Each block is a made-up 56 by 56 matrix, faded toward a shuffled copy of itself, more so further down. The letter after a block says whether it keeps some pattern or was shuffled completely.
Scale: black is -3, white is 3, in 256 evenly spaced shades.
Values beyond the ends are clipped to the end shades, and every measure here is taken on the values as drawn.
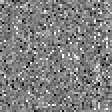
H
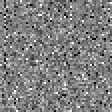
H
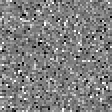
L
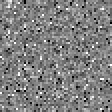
H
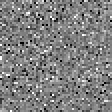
H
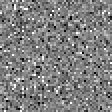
H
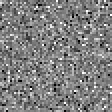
L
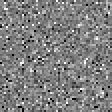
H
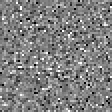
L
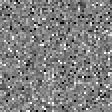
L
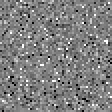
L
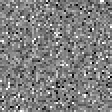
H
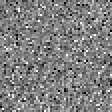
L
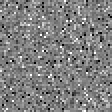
L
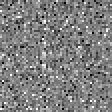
H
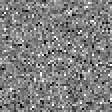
H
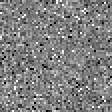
L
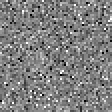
L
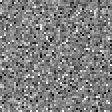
L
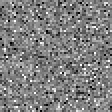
L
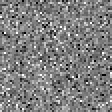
L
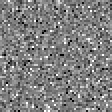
L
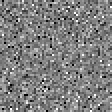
L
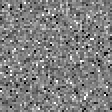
L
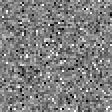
H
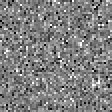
H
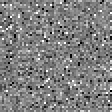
H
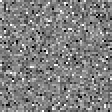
L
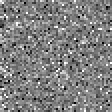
H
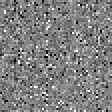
H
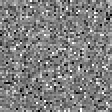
L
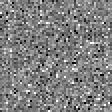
H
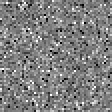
L
